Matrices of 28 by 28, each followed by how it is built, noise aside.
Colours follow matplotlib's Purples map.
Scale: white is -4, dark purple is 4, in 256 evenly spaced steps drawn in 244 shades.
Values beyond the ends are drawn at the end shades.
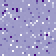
sparse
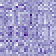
low rank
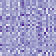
low rank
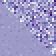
upper triangular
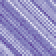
Toeplitz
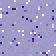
sparse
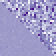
upper triangular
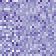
low rank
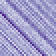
Toeplitz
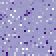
sparse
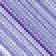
Toeplitz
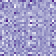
low rank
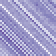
Toeplitz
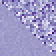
upper triangular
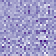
low rank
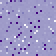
sparse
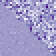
upper triangular
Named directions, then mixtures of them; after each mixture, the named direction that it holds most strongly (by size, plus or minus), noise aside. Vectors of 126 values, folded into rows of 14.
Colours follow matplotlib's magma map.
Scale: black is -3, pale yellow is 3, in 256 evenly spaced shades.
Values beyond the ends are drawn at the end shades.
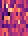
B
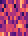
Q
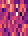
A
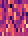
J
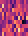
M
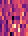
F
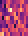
B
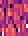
J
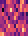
Q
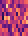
B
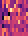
B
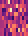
A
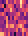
Q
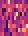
A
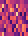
A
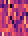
J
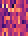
B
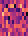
B
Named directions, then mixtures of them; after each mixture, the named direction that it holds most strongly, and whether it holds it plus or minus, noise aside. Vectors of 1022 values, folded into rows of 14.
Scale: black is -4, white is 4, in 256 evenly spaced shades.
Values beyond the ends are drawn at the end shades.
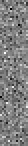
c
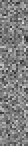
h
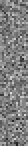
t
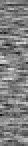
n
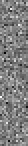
c, minus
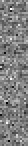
c, minus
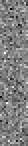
c, plus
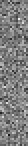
h, plus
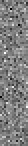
c, plus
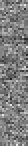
h, plus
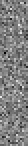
c, minus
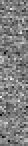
c, minus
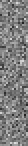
h, minus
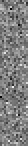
c, plus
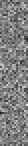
h, plus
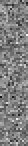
t, minus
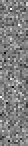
c, minus
